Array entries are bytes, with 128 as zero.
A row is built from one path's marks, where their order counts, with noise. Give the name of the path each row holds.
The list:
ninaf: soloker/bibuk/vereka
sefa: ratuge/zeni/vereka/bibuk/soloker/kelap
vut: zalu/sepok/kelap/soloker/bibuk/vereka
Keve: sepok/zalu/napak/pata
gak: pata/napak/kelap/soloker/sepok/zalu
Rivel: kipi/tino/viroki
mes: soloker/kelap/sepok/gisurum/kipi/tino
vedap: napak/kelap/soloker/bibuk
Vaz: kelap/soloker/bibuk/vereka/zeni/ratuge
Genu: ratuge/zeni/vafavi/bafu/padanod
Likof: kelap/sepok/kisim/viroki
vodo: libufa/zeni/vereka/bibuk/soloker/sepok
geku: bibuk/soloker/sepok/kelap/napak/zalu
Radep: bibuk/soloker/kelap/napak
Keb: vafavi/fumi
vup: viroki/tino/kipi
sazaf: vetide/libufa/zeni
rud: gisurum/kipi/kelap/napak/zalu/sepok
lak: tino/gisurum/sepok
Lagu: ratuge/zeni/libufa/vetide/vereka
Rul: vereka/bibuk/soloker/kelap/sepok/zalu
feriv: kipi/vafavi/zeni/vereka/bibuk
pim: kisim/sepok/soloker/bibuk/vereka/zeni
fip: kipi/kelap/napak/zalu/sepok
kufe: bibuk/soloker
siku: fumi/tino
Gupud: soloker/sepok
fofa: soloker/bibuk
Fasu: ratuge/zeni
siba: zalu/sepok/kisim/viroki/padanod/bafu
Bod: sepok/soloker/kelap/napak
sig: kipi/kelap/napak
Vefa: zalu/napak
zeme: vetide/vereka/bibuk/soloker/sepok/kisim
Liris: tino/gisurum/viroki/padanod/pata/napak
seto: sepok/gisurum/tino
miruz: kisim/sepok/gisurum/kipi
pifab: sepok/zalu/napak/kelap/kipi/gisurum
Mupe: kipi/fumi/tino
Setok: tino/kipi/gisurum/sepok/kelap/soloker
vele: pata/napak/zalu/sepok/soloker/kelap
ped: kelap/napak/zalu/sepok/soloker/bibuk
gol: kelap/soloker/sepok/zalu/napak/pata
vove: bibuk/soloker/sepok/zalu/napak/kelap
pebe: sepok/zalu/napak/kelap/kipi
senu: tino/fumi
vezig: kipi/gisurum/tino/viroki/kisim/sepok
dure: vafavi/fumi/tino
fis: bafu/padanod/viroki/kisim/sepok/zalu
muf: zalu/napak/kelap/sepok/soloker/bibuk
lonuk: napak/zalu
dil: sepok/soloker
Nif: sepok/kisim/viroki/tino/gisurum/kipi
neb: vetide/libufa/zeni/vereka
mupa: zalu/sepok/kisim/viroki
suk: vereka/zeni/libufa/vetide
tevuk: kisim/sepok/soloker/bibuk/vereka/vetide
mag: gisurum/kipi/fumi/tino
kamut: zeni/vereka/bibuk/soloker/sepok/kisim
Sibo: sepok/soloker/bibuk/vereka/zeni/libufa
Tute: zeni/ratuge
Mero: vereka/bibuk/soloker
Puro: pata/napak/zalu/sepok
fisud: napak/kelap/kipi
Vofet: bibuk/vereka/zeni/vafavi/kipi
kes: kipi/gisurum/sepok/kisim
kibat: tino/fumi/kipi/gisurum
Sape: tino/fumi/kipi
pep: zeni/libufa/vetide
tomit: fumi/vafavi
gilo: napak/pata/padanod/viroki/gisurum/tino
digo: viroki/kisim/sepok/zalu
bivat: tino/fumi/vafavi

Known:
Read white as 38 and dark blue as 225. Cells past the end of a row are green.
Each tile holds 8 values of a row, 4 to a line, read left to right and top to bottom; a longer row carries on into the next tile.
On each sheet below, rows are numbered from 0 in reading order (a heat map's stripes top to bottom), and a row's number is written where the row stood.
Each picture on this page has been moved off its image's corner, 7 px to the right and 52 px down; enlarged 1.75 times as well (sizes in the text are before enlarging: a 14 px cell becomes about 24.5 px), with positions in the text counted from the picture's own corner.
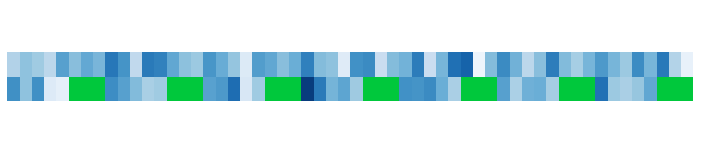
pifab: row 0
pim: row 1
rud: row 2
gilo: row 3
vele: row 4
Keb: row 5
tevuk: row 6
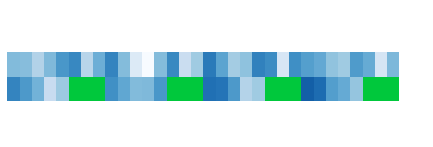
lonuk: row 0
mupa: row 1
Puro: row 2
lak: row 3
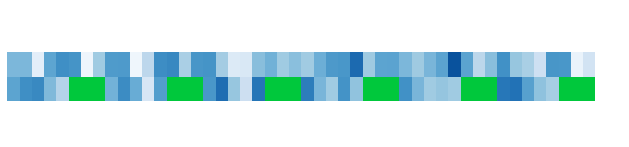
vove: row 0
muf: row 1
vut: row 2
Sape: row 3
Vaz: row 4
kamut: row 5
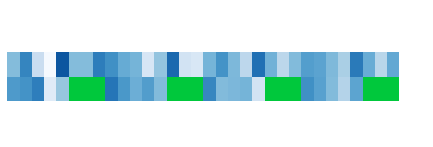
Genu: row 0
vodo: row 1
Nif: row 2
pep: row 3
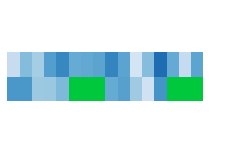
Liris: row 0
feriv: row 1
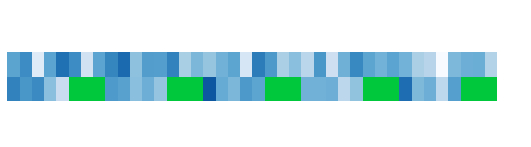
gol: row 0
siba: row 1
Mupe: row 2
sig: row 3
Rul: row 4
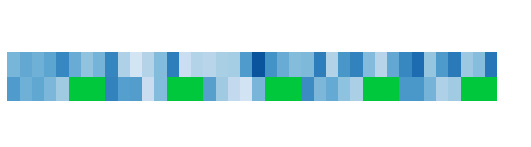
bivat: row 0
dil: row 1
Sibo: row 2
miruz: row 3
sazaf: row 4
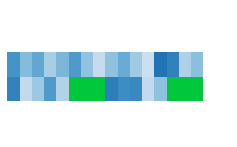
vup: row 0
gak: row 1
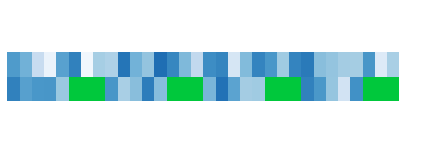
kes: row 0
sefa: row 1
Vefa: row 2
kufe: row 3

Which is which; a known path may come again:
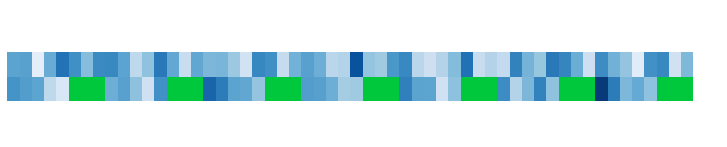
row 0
Keve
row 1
feriv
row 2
seto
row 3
Tute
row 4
dil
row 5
sefa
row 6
gilo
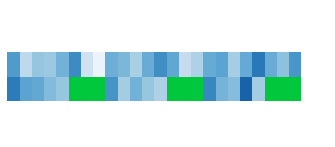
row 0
zeme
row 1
tomit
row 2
senu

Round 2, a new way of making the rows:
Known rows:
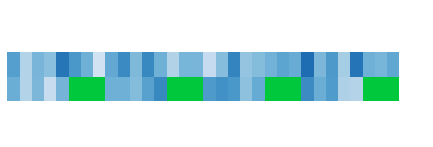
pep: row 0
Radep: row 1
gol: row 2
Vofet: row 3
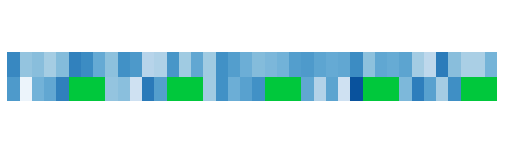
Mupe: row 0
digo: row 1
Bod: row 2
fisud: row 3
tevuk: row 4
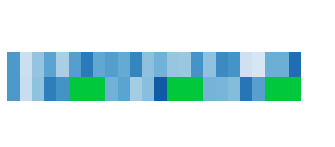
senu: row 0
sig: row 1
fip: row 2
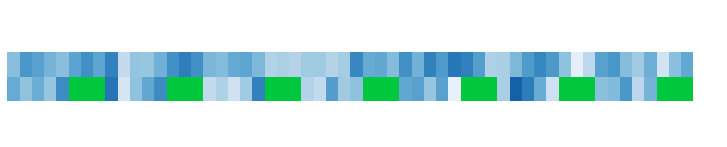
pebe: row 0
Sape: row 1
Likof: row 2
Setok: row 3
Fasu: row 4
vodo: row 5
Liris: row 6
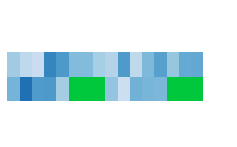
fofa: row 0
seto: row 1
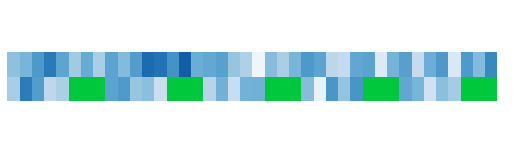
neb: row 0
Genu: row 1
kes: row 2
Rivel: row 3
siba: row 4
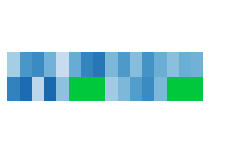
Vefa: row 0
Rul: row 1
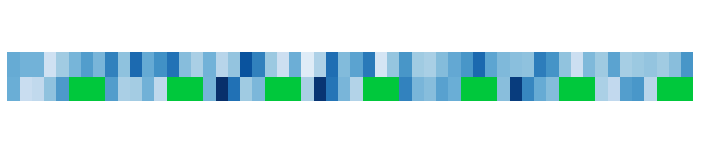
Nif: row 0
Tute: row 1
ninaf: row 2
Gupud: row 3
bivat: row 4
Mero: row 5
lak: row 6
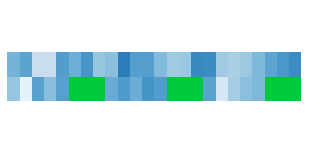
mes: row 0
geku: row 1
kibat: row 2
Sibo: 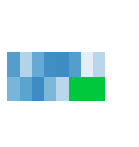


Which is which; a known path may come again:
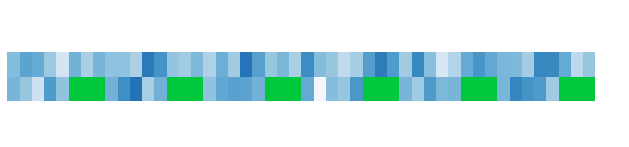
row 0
mupa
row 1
vut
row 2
muf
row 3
mag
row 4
vele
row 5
kufe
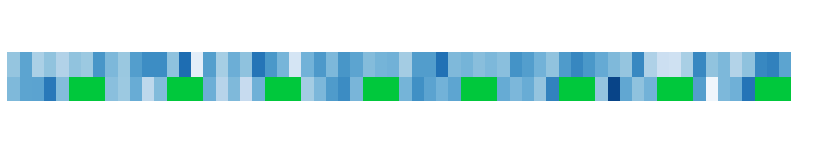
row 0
ped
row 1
sazaf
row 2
pep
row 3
Rul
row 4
vove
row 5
pebe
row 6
zeme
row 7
Mupe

